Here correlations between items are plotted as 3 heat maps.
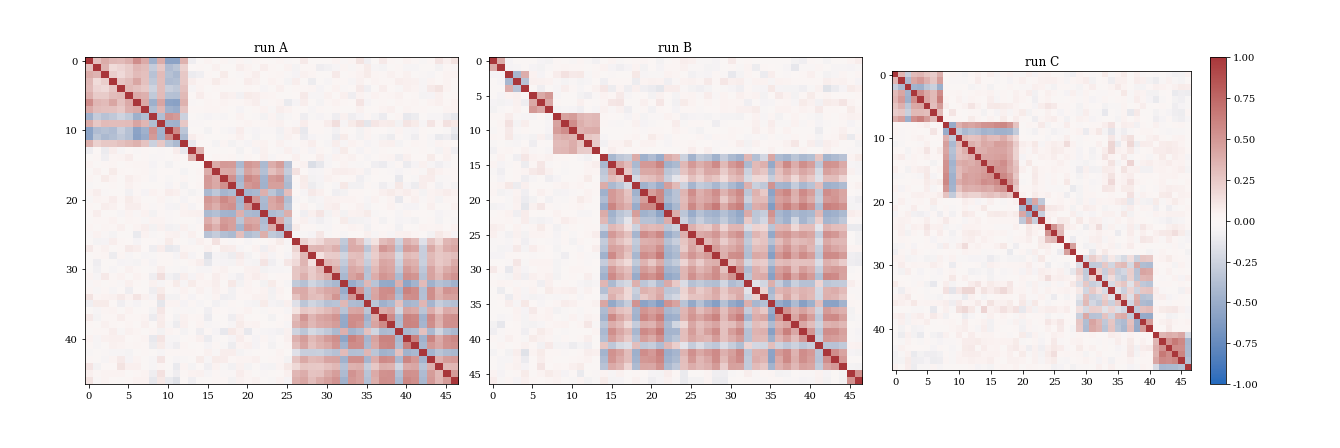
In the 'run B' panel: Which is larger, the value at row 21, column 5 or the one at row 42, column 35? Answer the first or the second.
the first
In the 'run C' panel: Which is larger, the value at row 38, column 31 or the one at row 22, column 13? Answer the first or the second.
the second
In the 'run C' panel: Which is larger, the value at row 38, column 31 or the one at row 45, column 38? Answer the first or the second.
the second
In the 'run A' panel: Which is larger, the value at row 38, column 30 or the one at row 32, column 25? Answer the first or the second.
the first
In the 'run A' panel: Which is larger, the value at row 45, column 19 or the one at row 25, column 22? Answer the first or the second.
the second
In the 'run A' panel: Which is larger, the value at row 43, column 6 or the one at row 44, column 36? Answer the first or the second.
the second
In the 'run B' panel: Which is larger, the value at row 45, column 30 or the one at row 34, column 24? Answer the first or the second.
the second
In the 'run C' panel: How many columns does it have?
47
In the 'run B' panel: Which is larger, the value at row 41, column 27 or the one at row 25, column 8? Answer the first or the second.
the second
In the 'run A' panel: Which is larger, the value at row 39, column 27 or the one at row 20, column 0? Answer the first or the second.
the second
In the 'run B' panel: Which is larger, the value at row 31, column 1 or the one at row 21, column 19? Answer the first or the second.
the second
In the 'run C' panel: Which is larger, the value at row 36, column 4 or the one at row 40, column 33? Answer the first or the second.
the first
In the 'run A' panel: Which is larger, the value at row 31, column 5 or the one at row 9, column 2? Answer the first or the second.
the second
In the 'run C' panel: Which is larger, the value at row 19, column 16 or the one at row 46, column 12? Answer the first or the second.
the first
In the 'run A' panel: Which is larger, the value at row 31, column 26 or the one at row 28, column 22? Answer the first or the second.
the first
